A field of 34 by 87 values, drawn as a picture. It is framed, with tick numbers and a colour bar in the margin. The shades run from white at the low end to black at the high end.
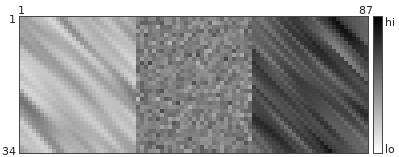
The table splits into one row of 3 panels. Panel 1,1: low, slanting down to the right. Panel 1,2: middling, fine-grained. Panel 1,3: high, slanting down to the right.
